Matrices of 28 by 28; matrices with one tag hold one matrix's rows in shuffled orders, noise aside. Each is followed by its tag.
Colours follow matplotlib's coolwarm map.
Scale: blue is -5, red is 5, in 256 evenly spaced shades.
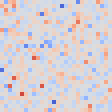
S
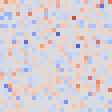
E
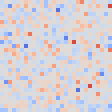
E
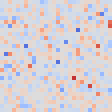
E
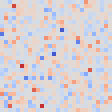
S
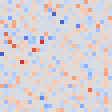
S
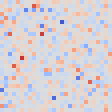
S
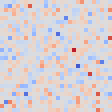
E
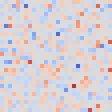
E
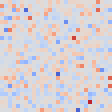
E
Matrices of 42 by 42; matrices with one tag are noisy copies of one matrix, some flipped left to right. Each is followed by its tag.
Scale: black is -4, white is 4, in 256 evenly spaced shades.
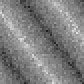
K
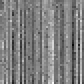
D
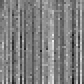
D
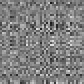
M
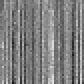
D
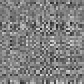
M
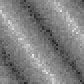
K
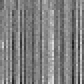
D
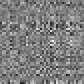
M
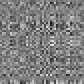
M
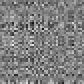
M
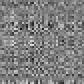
M
